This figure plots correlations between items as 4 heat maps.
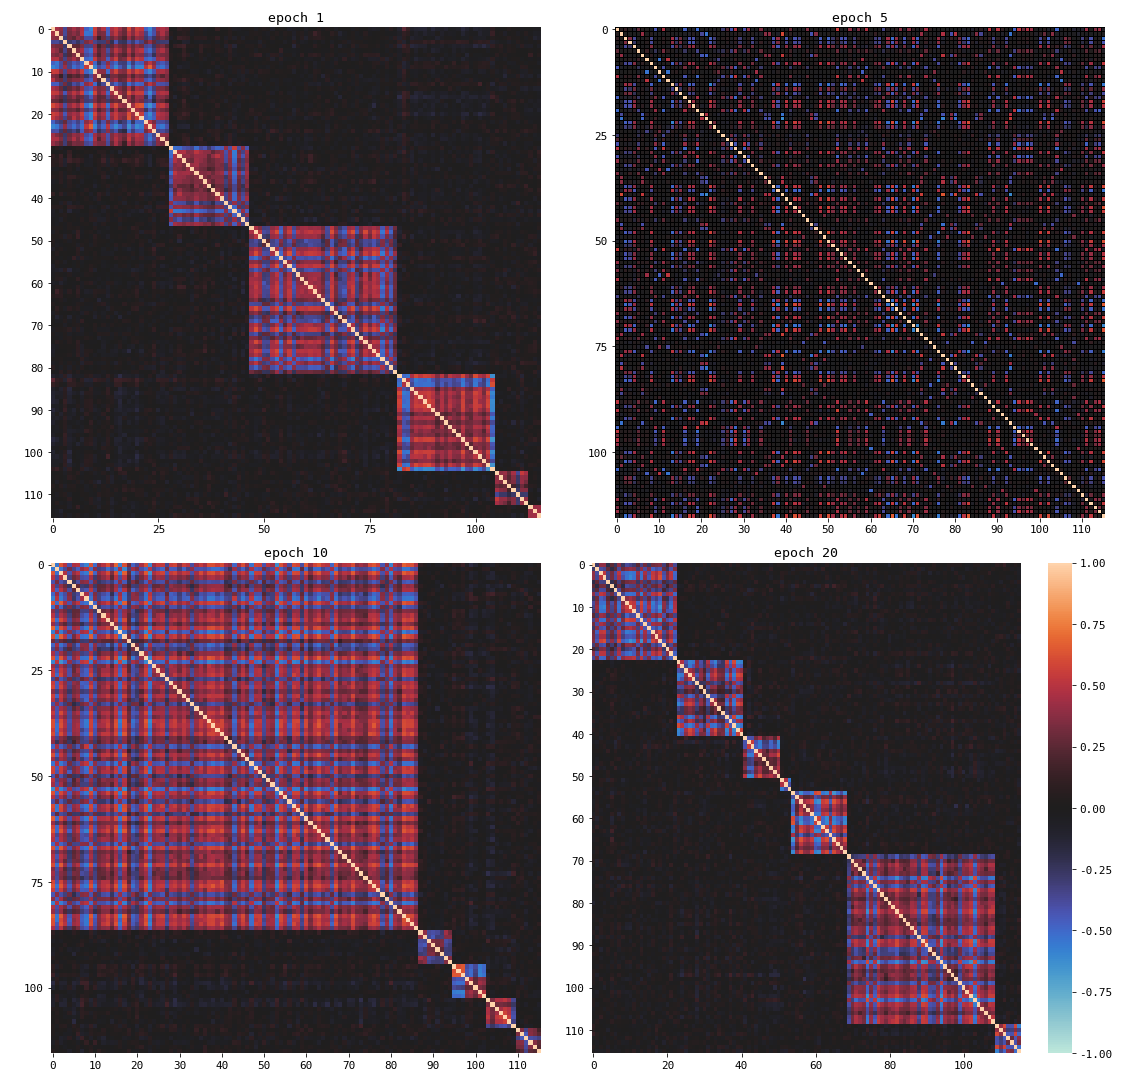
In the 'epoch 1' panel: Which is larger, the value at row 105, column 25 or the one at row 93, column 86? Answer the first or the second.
the second
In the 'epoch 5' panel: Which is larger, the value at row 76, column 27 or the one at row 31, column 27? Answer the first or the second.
the first
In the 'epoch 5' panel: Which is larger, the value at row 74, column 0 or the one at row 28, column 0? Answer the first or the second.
the second
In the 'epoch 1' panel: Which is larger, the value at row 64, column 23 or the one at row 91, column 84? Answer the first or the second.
the first
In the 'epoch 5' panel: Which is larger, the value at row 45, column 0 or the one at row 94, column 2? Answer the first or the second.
the first
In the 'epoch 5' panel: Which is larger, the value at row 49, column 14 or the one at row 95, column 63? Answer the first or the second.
the first
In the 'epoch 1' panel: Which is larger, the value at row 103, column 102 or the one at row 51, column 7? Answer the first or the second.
the first
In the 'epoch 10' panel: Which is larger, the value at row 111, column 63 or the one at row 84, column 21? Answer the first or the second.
the second
